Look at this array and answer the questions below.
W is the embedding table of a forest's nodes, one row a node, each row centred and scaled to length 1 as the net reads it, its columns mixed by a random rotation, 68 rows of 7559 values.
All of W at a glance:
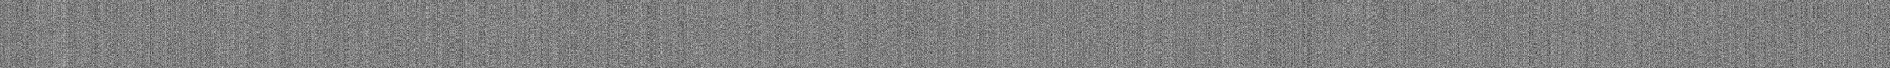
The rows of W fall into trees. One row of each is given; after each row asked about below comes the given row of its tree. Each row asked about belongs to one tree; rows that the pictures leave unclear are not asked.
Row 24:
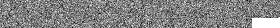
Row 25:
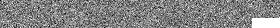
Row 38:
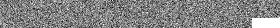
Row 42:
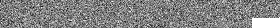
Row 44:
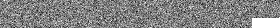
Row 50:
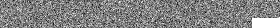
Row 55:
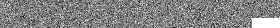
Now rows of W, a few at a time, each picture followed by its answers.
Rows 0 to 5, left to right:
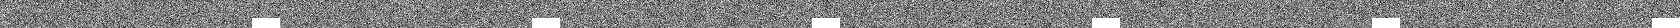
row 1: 50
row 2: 25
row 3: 44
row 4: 42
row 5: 55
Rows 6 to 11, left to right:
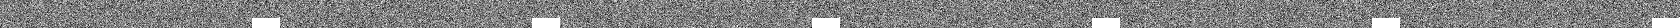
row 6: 38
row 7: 38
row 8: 38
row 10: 42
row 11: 44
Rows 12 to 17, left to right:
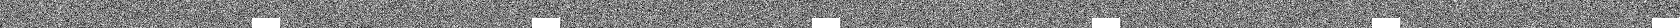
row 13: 38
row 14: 44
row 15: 50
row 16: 50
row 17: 38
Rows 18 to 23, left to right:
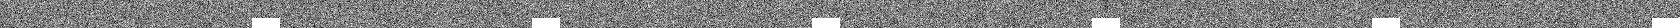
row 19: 44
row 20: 55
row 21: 25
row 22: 42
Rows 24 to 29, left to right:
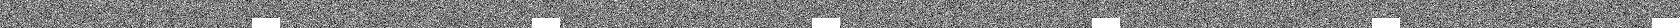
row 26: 38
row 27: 38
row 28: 50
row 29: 44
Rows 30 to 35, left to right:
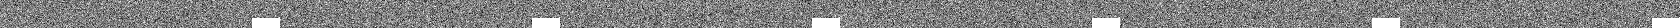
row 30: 50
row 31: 24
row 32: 24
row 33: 50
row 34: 38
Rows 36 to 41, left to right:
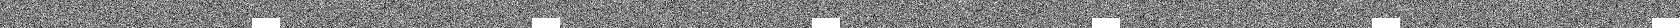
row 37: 38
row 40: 55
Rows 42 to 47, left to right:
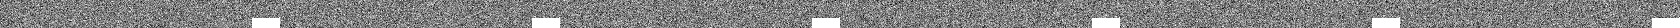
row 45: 55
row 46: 38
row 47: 44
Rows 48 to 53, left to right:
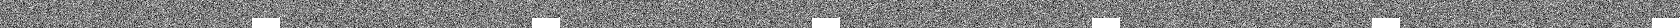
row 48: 44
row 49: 50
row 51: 44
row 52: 44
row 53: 44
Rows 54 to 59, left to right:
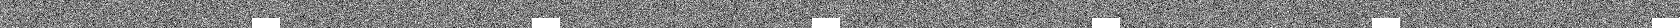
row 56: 42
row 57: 50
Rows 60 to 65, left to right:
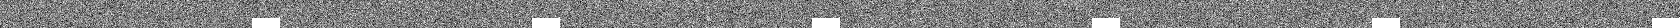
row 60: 38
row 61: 50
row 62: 24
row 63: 42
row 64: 50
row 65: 50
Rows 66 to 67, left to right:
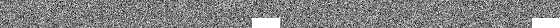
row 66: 55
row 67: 44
